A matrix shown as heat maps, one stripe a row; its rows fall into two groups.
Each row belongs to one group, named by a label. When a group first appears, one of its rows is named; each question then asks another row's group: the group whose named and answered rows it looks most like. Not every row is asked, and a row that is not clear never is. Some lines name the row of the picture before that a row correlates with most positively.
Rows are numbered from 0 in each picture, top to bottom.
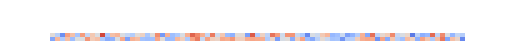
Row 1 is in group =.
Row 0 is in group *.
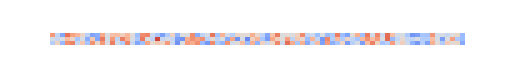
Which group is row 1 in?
*
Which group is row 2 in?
*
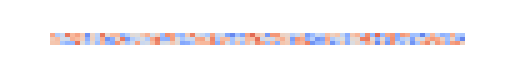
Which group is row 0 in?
*
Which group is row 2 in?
=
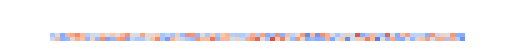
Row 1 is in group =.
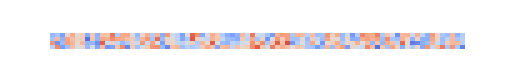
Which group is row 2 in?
*
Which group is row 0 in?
*
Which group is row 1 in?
*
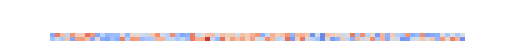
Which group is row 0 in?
=
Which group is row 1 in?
=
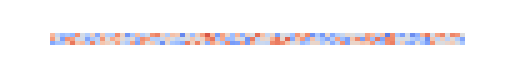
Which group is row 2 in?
*
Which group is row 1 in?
*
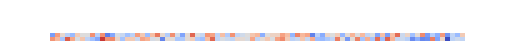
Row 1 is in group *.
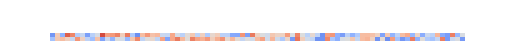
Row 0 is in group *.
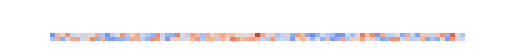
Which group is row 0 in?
=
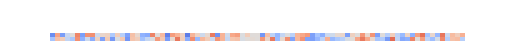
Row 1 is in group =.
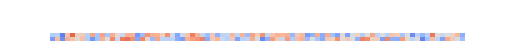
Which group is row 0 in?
*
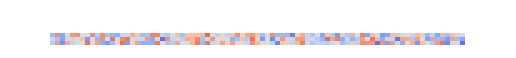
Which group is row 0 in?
=
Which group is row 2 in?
=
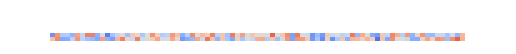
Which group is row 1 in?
=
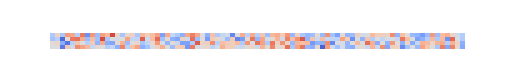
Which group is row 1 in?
*
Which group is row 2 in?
=
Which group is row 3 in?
=
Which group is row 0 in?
*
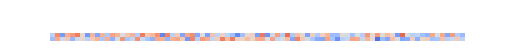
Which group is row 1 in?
=
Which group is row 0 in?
*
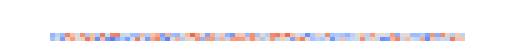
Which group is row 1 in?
=
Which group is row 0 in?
*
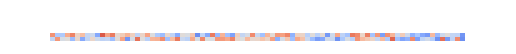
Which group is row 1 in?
=
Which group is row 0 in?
*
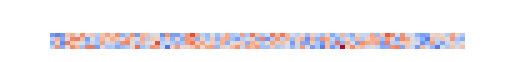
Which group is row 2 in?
*
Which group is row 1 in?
*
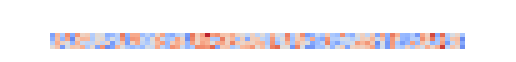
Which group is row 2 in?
=
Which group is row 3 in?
=
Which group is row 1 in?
=
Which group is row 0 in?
=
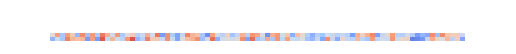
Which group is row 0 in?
*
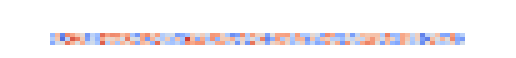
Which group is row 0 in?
*
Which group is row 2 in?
*
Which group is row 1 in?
*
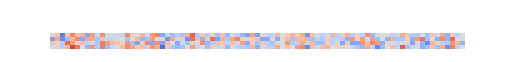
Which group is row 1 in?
=
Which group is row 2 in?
*
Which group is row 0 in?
*
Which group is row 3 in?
*
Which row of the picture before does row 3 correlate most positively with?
1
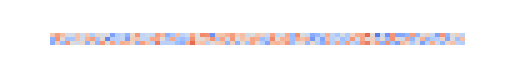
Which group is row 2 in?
*
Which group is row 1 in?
=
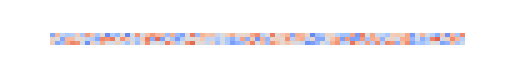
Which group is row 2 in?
*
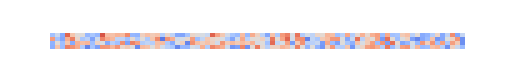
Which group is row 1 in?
*
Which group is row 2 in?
=
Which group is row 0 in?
*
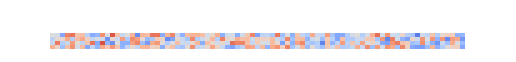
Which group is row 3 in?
*
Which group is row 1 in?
=
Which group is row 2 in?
=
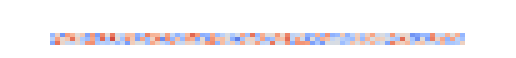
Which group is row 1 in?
*
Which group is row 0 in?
*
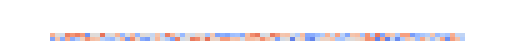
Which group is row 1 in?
=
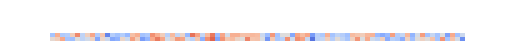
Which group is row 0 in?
=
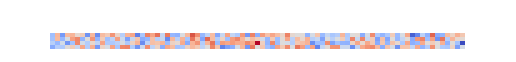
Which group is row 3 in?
*
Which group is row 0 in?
*
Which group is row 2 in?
=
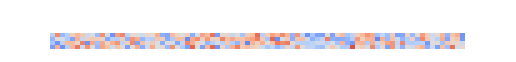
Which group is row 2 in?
*
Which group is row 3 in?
=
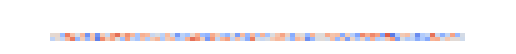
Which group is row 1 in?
*
